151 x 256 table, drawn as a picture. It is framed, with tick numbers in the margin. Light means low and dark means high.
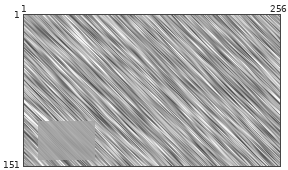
The histogram is bell-shaped. Streaks slant down to the right. Neither half mirrors the other. An odd patch, calmer than its surroundings, sits in the bottom left. The bottom left is the calmest part.
